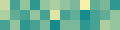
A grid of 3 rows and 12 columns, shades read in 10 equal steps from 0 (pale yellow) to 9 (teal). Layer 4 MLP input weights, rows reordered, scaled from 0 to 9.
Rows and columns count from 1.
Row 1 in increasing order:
0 2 3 4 4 4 5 5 6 7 8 8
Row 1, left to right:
2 7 4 8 4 3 4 5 0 6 5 8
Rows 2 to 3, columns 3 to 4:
7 4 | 8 7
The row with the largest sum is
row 3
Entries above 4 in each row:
6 8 9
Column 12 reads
8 4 4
